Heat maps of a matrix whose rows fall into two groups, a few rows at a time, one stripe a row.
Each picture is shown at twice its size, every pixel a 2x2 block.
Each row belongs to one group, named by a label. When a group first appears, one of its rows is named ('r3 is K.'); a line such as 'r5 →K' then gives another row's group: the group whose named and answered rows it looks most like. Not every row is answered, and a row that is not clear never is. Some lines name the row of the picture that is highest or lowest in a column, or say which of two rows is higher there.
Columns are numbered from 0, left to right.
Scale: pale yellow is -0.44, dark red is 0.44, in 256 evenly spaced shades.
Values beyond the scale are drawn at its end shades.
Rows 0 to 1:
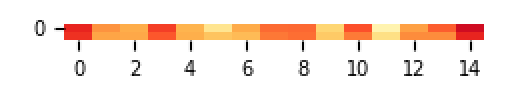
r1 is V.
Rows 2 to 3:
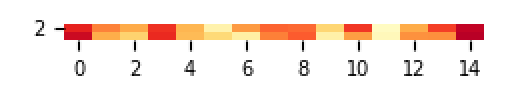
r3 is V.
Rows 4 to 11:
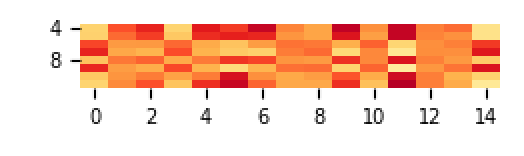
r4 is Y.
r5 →Y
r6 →V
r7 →V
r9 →V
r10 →Y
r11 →Y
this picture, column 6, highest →4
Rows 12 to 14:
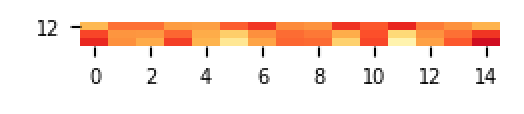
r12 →Y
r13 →V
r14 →V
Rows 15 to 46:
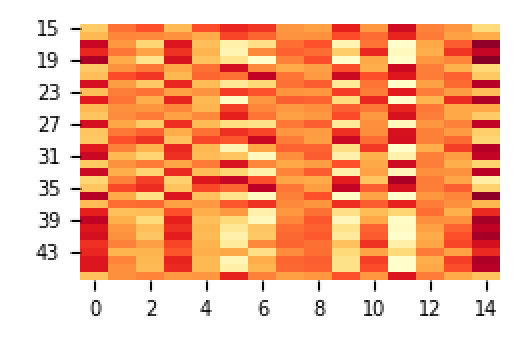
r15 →Y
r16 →Y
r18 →V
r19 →V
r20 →Y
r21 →Y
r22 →V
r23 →Y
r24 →V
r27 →V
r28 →Y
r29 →Y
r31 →V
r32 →Y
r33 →V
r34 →Y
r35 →Y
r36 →V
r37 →Y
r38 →V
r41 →V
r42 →V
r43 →V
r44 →V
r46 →Y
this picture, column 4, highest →34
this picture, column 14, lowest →34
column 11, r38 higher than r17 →Yes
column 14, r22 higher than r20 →Yes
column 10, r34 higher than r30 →No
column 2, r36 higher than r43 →No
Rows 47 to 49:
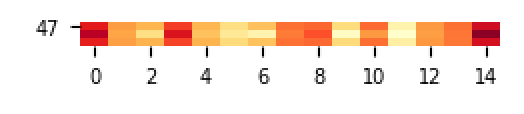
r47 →V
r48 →V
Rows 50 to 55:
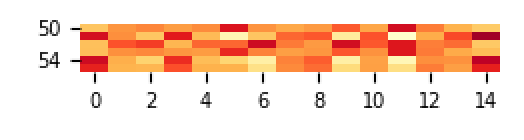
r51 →V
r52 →Y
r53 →Y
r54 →V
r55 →V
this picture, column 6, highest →52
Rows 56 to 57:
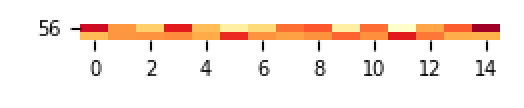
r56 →V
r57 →Y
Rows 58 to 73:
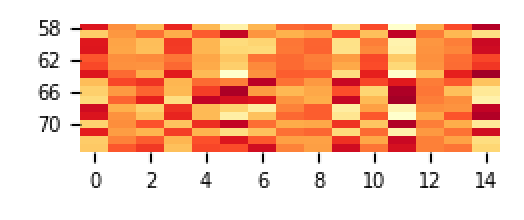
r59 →Y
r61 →V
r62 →V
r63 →V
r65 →Y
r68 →V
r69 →V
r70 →Y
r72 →Y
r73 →Y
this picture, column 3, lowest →67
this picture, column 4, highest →67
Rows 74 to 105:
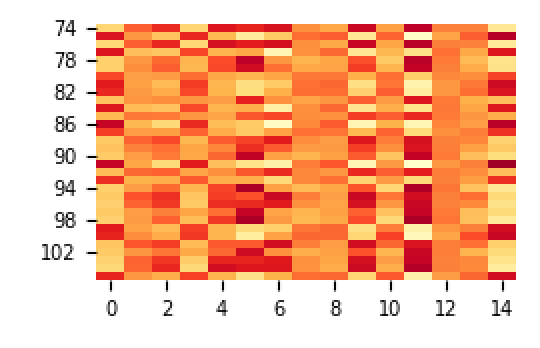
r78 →Y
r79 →Y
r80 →V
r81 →V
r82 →V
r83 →Y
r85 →Y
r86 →V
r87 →V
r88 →Y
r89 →Y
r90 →Y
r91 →V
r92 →Y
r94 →Y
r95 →Y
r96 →Y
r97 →Y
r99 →V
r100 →V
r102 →Y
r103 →Y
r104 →Y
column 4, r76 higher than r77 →Yes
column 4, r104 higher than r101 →Yes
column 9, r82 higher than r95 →No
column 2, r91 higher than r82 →No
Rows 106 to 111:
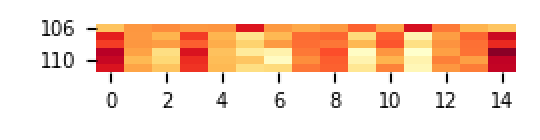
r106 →Y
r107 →V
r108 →V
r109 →V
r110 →V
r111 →V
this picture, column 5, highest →106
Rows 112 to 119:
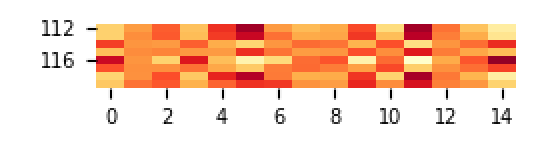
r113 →Y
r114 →V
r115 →Y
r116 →V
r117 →V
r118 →Y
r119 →Y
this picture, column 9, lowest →116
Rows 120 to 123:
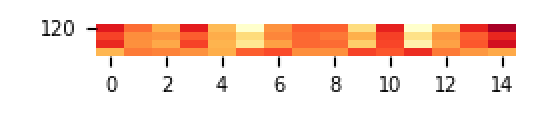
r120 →V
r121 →V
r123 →Y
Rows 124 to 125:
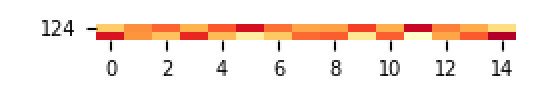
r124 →Y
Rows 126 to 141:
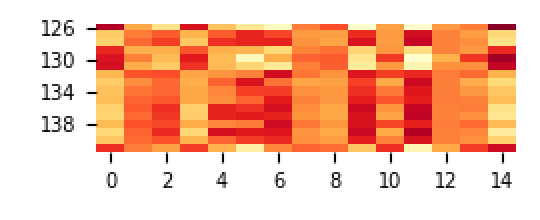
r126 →V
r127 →Y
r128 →Y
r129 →V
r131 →V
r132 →Y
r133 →Y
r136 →Y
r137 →Y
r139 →Y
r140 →Y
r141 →V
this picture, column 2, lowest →126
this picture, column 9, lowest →126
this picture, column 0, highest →126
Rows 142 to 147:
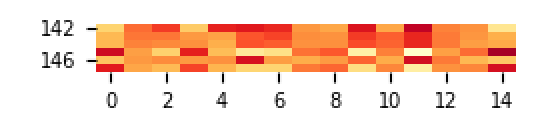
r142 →Y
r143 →Y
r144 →Y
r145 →V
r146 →Y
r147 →V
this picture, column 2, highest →142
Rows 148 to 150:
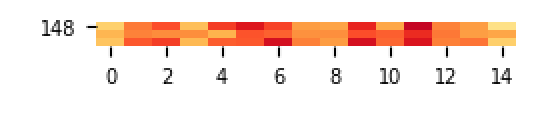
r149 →Y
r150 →Y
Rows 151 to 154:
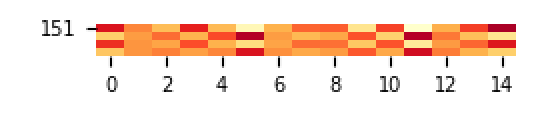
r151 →V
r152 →Y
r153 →V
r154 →Y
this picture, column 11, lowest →151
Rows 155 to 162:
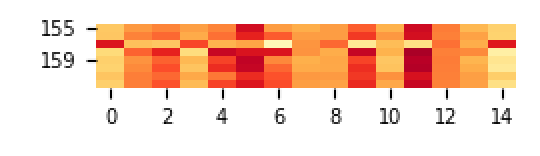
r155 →Y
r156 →Y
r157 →V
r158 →Y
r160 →Y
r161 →Y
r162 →Y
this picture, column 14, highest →157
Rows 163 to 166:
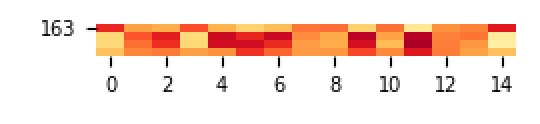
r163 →V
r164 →Y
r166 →Y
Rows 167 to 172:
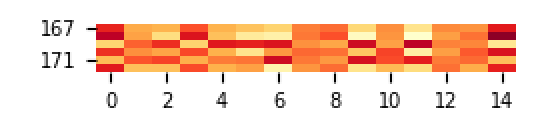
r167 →V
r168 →V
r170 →V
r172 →V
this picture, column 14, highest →168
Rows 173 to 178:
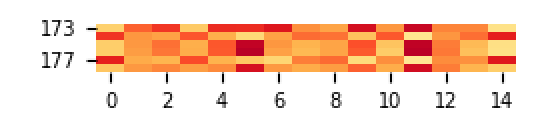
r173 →Y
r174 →V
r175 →Y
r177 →V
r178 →Y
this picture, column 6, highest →173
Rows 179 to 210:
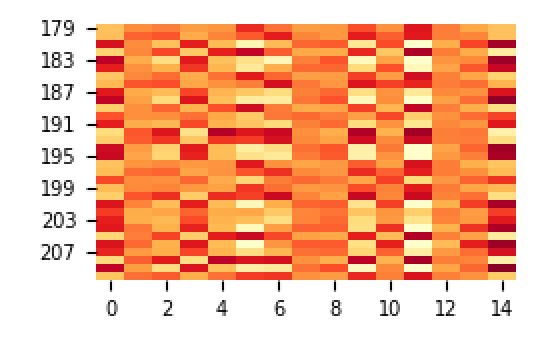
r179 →Y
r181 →V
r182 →Y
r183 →V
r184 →V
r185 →Y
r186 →Y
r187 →V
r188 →V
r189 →Y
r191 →V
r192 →Y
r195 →V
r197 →Y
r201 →V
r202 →V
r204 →V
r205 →Y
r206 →V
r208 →Y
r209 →V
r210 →Y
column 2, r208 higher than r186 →Yes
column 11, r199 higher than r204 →Yes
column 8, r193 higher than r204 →No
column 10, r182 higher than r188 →No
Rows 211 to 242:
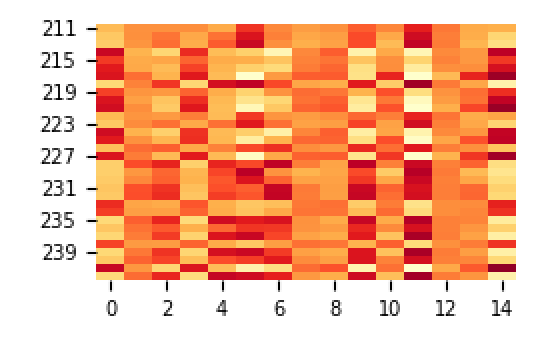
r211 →Y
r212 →Y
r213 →Y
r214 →V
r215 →V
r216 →V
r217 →V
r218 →Y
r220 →V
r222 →Y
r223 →Y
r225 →V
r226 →Y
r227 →V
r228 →Y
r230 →Y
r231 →Y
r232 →Y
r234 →V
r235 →Y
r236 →Y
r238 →V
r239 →Y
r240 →Y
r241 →V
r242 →Y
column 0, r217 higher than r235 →Yes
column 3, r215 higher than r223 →Yes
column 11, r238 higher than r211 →No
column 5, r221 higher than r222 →No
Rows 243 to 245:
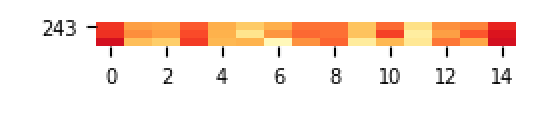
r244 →V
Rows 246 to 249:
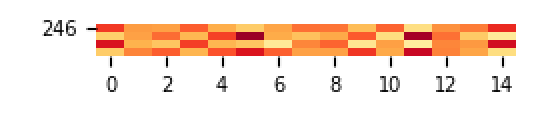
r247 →Y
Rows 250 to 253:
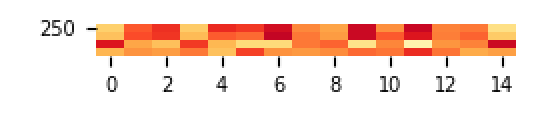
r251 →Y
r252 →V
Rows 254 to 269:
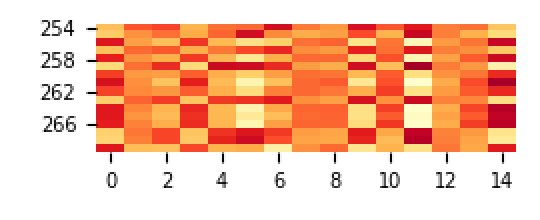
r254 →Y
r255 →Y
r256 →V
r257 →Y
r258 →V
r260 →V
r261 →V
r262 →V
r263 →Y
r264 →V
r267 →Y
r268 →Y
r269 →V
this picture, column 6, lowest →269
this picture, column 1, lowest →269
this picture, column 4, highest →259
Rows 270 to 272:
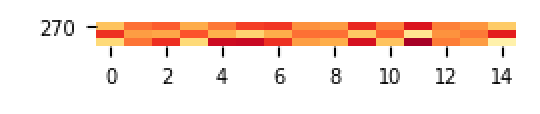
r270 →Y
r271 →V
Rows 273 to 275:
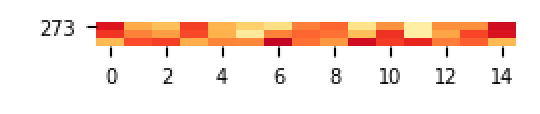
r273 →V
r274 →V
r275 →Y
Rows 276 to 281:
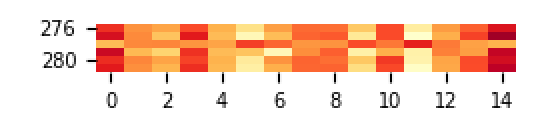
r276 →V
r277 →V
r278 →Y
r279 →V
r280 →V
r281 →V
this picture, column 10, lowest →279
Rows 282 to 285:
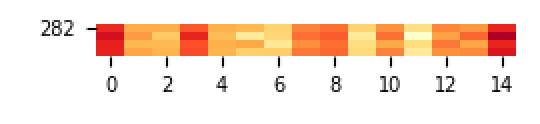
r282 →V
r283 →V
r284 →V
